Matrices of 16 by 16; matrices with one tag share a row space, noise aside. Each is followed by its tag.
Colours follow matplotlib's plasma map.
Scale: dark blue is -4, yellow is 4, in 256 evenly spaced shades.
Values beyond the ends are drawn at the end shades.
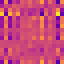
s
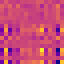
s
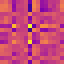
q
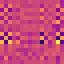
s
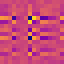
q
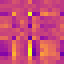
q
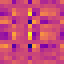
q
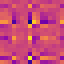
q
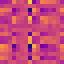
q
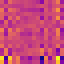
s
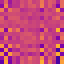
s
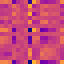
q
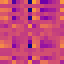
q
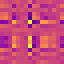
q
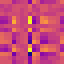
q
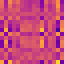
s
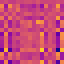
s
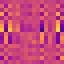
s
